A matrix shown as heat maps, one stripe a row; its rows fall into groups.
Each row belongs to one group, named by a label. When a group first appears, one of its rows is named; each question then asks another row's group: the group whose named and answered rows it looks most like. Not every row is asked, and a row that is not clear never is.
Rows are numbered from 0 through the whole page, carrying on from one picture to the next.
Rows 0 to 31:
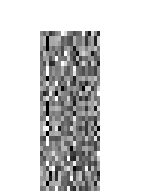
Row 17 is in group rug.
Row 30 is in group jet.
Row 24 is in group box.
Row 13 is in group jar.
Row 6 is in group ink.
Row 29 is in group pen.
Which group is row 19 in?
jar
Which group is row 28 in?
pen
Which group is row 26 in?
rug
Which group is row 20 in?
jet
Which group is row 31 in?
jar
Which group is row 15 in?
jet
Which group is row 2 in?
jet
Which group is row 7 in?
rug
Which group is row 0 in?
ink
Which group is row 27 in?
box
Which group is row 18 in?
jet
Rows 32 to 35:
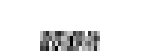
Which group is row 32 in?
box
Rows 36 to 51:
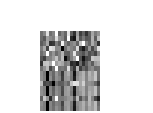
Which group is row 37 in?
jar
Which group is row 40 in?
rug
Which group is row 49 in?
jar
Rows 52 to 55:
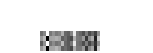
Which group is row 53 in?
jet
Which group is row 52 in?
rug
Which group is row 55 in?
jet
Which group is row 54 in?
rug
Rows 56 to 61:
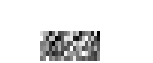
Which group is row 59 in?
pen
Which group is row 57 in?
box
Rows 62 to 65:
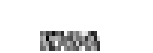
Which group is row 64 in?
jar
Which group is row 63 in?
jet
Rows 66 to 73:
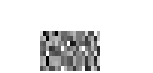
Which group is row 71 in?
jet
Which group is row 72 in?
jet
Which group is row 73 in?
ink
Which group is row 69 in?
ink
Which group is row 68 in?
jar
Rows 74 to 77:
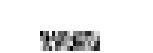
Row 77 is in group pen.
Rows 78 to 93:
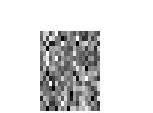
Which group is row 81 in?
jet
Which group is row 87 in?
ink
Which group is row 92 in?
ink
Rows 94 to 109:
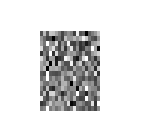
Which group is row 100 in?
pen
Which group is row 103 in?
rug
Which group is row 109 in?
rug
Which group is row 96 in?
jar
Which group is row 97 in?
box
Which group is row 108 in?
jar
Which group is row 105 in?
ink
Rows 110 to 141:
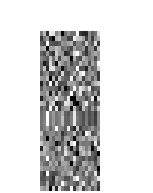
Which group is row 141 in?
pen
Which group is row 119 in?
pen
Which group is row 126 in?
rug
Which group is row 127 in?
rug
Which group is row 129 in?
jar
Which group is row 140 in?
ink
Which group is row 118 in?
ink
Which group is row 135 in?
rug
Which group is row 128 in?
rug
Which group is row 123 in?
jar
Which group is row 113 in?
jet
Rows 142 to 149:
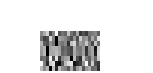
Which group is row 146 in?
jet
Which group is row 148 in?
box
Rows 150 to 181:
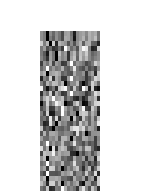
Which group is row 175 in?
jet
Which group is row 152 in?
pen
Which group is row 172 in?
rug
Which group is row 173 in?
pen
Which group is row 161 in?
ink
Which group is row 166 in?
ink
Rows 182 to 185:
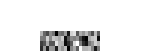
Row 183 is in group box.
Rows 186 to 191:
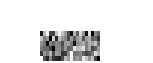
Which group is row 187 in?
pen
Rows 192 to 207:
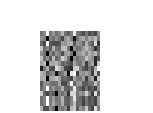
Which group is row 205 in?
rug
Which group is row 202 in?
pen
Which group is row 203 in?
rug
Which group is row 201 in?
jet
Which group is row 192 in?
rug
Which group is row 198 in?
jet
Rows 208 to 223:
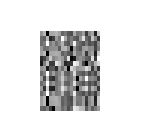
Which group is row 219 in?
ink
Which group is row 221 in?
jet
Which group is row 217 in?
ink
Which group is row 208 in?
jet
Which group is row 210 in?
rug
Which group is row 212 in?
jet
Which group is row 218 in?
rug
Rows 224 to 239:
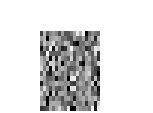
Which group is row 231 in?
pen
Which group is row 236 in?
pen
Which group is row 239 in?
jar
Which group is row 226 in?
box
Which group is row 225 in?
jet
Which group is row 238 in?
jet
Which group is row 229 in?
pen
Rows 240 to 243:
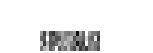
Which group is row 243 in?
jar
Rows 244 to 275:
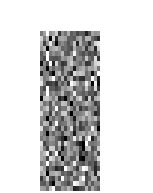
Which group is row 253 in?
box
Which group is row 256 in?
rug
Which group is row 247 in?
jet
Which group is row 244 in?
jar
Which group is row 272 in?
jet
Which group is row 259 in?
jar
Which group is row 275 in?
box
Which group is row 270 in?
rug
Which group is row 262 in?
jar
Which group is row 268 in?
jar
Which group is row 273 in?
ink
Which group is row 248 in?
rug
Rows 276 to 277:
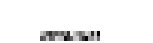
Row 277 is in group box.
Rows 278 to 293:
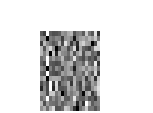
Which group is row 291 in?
rug
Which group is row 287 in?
jet
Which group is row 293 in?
box
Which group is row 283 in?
rug
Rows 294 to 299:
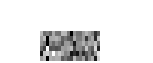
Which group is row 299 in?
jet
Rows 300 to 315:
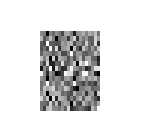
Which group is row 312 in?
jet
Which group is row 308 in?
box
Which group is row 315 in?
jar
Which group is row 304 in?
pen
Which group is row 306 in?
ink
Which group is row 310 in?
rug
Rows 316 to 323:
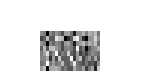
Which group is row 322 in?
rug
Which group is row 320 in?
jar
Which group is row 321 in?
pen
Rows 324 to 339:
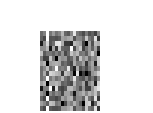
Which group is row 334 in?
jet
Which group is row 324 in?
rug
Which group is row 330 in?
jet
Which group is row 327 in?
pen
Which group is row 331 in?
jar
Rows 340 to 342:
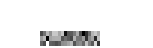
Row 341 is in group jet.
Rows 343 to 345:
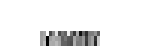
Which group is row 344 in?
jet
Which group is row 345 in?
jet
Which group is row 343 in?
jar
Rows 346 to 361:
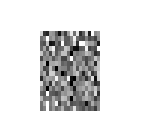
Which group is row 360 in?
jar
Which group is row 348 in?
ink
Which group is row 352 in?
jet
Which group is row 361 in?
rug
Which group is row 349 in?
box
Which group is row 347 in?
rug
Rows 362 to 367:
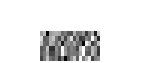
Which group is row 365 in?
ink
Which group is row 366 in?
ink
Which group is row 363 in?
box
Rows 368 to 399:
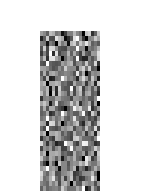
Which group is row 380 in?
pen
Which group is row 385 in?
rug
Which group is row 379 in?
pen
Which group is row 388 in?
jet
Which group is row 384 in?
ink
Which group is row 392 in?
jet
